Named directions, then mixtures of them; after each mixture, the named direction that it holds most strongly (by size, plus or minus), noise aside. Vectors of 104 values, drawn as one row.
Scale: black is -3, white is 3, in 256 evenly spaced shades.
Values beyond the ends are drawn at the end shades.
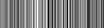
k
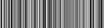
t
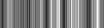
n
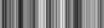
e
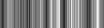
n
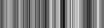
n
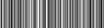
t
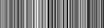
k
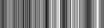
n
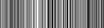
k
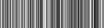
t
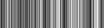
n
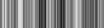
e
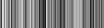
e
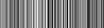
k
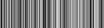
t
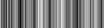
e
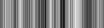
e
